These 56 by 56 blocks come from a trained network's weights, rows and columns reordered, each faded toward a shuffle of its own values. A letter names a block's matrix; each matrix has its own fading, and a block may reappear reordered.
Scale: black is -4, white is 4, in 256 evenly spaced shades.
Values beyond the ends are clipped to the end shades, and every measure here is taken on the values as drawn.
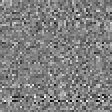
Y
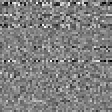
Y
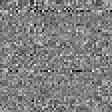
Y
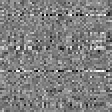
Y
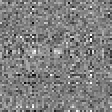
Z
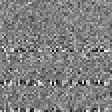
Y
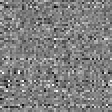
Z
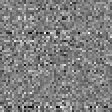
Y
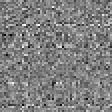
Z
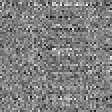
Z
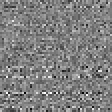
Z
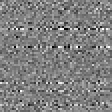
Y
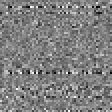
Y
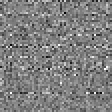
Z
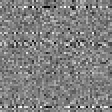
Y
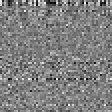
Y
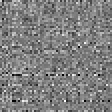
Y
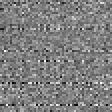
Y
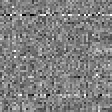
Y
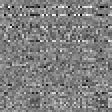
Y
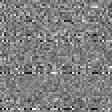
Y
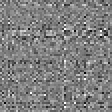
Z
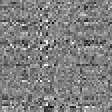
Z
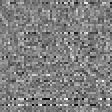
Y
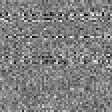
Y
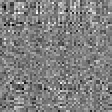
Z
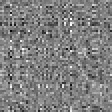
Z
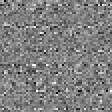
Z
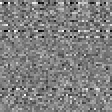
Y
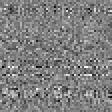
Z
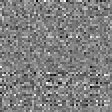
Z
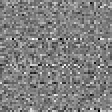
Z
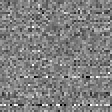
Y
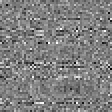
Z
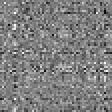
Z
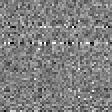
Y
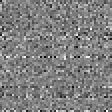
Z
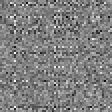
Z
